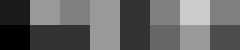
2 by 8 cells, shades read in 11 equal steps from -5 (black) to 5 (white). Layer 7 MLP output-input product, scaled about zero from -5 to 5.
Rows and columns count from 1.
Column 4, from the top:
1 1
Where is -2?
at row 2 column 8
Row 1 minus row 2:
1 4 3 0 0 1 2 2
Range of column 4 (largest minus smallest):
0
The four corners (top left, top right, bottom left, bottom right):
-4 0 -5 -2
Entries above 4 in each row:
0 0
